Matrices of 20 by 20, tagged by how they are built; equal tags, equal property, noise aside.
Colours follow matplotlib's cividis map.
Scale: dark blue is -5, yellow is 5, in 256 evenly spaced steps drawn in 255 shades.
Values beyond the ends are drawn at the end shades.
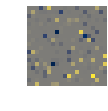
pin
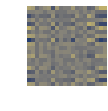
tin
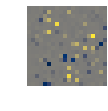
pin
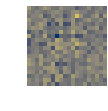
tin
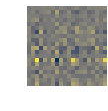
tin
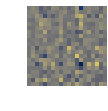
tin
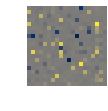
pin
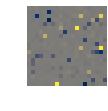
pin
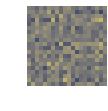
tin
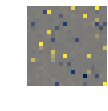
pin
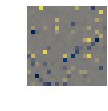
pin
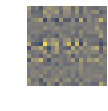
tin
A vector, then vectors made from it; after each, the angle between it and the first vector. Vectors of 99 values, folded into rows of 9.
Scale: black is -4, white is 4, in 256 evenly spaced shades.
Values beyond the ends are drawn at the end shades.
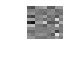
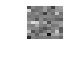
orthogonal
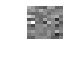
nearly opposite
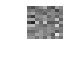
nearly parallel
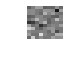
partly aligned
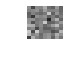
partly aligned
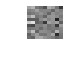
nearly opposite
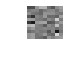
nearly parallel
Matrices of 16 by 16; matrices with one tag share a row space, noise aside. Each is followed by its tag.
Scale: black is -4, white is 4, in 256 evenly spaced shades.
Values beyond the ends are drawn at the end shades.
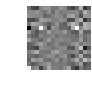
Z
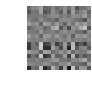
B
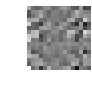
Z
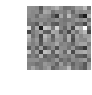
B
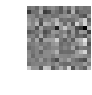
B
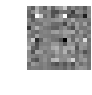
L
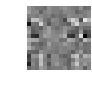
Z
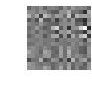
B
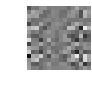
Z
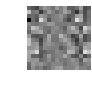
Z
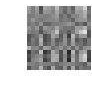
B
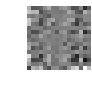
Z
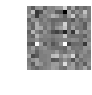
L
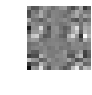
Z
